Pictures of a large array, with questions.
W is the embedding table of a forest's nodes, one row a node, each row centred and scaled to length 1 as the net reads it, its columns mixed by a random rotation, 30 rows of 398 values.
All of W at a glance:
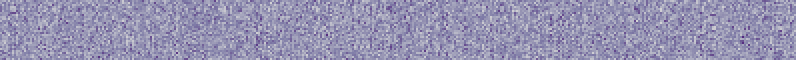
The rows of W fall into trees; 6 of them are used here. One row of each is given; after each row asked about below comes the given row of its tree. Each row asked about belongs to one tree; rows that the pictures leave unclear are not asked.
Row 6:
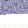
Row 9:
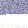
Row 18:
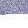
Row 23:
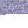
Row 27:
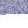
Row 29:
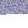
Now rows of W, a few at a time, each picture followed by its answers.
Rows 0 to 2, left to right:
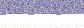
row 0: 9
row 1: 29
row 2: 6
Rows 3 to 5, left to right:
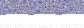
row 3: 23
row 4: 23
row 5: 23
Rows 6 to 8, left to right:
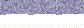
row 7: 27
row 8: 9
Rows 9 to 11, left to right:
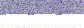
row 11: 23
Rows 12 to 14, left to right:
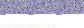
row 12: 27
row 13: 6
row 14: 6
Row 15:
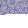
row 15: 27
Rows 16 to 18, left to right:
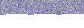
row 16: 29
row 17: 9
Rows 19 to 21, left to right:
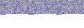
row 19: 27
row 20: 18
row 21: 18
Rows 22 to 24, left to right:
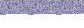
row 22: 6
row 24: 6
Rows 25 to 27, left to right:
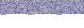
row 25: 27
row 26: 29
